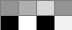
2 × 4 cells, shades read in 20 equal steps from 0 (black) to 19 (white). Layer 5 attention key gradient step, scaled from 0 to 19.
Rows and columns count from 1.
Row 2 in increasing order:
0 0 18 19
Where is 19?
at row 2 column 2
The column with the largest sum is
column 2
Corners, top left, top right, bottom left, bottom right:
11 11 0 18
